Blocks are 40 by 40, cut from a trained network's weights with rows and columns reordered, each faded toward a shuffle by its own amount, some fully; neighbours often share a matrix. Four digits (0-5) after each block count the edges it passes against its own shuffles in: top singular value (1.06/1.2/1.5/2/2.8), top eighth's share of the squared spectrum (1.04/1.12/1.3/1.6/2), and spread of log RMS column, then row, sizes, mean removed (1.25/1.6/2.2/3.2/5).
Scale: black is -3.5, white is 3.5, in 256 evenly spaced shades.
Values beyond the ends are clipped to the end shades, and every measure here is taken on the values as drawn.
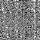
2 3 0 2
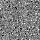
1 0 0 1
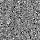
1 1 0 0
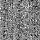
2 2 1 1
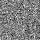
0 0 0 0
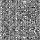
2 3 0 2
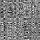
4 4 2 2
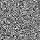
3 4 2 1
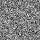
0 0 0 0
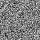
0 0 0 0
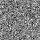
1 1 0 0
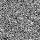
1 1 0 0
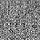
3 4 1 2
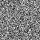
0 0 1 0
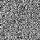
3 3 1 1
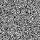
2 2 0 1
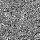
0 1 0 0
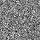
0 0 1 0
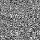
3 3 2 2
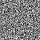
0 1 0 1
